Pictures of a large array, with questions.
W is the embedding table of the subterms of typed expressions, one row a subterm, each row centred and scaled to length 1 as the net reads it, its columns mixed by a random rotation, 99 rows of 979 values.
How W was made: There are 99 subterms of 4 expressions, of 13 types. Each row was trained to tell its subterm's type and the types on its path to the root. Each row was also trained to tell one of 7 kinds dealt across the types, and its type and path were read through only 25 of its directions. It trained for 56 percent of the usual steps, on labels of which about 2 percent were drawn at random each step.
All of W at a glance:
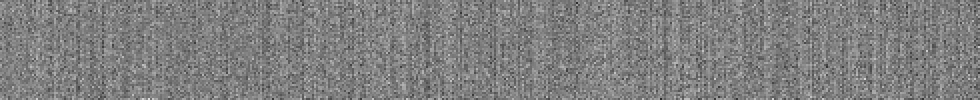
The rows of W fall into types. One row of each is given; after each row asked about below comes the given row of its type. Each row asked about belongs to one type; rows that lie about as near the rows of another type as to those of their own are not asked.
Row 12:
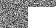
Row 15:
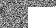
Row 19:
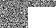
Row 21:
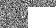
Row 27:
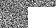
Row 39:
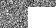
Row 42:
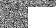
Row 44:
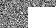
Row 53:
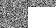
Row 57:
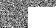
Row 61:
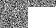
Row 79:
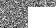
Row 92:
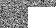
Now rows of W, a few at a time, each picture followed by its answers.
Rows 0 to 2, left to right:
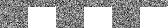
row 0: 39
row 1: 53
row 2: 53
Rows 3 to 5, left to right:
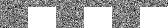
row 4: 21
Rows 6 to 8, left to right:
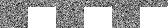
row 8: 57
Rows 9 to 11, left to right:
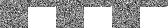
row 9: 53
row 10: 53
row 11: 12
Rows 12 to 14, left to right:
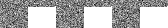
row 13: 57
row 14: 27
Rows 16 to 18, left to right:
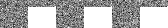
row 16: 42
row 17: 21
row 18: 44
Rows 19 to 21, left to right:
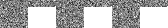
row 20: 57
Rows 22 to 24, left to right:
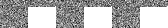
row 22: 39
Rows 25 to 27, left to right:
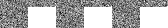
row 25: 79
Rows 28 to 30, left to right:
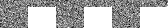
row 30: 61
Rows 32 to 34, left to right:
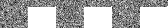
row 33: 19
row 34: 39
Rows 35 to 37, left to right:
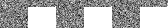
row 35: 53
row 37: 61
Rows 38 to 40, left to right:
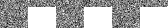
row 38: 21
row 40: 61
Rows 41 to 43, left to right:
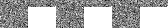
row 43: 92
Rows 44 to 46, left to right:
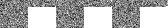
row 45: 79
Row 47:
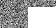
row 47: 12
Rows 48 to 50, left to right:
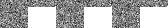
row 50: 42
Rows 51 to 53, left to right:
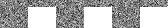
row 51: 39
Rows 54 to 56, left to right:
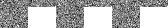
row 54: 15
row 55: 79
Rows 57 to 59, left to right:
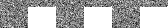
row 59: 92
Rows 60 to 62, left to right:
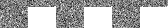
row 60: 12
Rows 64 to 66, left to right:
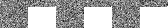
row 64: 19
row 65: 57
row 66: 39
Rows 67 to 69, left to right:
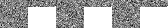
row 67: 53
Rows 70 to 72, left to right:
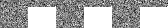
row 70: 57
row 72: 92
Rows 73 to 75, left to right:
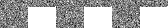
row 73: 21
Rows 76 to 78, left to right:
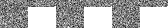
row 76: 12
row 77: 44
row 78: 79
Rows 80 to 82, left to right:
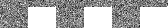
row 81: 19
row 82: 39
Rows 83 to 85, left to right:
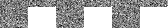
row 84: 61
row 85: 92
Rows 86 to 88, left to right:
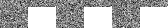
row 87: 12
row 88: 61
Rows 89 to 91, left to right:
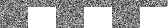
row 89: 21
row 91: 27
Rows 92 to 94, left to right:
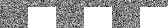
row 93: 12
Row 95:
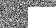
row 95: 19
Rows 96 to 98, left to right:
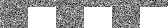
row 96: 19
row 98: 92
